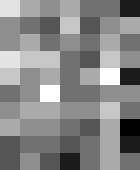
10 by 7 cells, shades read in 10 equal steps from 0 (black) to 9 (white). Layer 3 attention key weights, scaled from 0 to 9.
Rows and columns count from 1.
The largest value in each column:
8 7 9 7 6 9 6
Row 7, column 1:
5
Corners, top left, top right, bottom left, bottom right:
8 1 3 4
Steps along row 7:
up same down same up down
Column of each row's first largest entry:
1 4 2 1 6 3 6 1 6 6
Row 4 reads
8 7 7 4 3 7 5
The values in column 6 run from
4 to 9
